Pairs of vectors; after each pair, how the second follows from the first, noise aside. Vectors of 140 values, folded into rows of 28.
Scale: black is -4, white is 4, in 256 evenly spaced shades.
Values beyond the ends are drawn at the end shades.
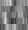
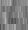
shrunk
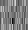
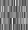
sign-scrambled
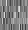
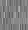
shrunk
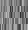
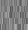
shrunk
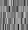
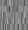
shrunk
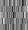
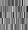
sign-scrambled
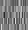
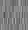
shrunk
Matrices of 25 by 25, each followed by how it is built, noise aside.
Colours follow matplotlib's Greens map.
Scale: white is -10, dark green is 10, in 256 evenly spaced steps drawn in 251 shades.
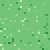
sparse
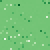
sparse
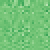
low rank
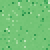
sparse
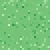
sparse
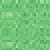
low rank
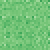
low rank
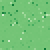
sparse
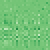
low rank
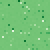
sparse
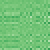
low rank
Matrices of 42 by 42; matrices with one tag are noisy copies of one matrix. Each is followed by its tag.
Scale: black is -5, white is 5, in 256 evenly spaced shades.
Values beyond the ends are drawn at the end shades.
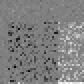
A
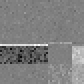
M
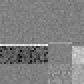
M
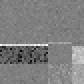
M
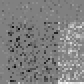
A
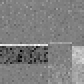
M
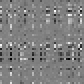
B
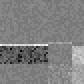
M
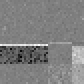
M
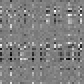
B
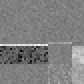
M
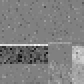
M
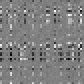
B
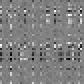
B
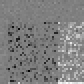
A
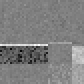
M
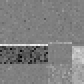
M
